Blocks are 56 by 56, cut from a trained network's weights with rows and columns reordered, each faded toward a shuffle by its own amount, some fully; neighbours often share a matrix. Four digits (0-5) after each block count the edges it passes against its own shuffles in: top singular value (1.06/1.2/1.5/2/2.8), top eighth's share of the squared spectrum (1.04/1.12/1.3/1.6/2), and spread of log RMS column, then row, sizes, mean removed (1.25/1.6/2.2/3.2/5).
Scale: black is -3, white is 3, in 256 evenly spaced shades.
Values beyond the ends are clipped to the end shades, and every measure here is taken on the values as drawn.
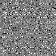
3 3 0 3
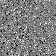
0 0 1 0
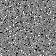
0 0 0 0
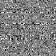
3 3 0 3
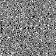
2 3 1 2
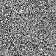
2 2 1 1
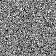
0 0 0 0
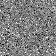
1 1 0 0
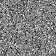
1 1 0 0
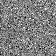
0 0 0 0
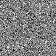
2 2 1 1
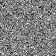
0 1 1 0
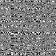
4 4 1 3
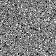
0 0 0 0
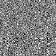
3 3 2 2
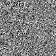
2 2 1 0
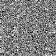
2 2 1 1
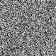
1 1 0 0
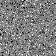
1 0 0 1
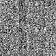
2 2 0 1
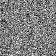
1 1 0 0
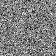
0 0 0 0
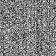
3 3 1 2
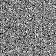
1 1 0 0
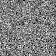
0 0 0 0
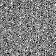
1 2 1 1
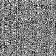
3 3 1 2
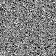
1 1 0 0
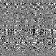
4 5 1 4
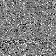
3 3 0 2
